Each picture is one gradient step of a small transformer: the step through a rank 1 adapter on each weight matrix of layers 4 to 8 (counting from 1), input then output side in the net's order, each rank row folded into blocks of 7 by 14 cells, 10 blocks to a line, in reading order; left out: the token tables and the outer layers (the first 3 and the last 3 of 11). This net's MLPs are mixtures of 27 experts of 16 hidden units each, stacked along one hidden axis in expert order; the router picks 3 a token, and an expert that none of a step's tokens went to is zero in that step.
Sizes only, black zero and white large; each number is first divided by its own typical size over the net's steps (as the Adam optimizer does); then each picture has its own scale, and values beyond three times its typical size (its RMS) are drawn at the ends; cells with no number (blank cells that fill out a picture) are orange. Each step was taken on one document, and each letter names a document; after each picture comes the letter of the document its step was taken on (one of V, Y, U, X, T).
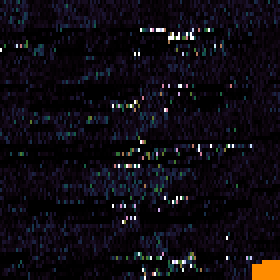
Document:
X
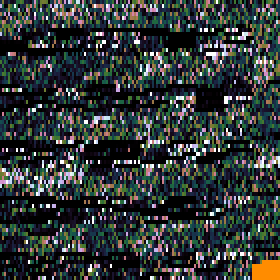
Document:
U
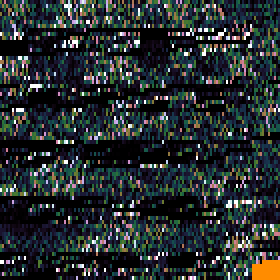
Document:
U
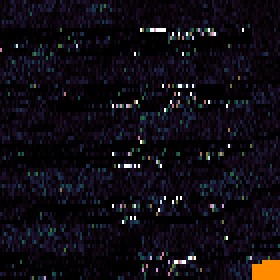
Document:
X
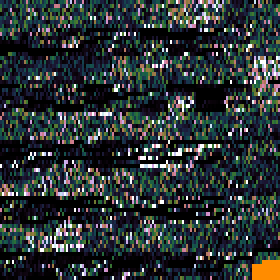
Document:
U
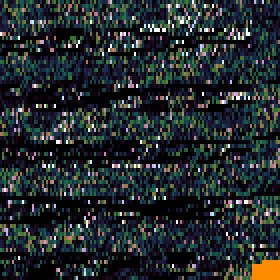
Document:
U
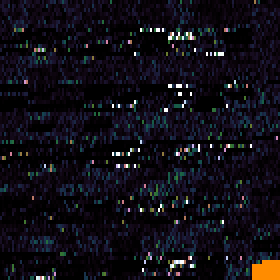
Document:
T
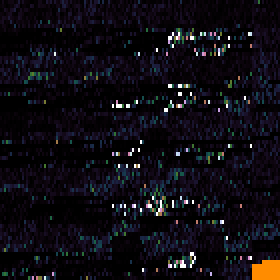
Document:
T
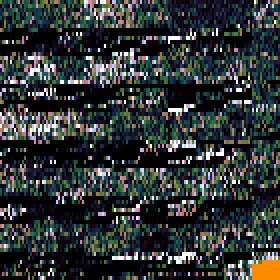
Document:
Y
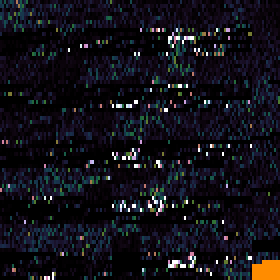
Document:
T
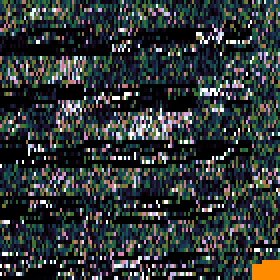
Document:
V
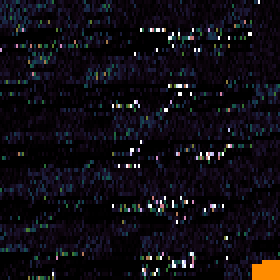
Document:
T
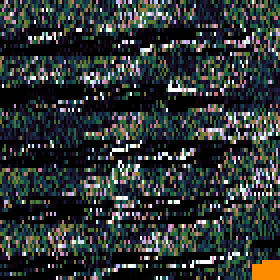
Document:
V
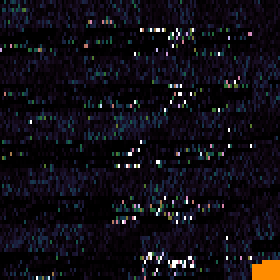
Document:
T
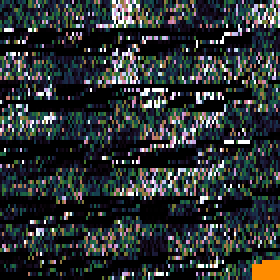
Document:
Y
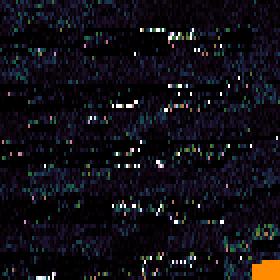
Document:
T
